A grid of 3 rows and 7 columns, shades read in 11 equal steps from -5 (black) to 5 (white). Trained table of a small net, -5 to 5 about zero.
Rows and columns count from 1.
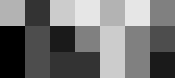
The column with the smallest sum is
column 1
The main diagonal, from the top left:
2 -2 -3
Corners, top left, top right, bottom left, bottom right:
2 0 -5 -4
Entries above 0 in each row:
5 1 1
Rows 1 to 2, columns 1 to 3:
2 -3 3 | -5 -2 -4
